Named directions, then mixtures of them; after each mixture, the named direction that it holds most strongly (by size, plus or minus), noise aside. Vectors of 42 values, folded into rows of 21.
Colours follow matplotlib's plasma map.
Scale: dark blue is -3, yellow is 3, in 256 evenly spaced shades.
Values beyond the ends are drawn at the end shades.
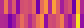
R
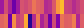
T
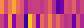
T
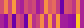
T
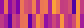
R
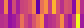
R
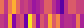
T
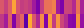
T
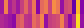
R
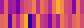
T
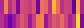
R
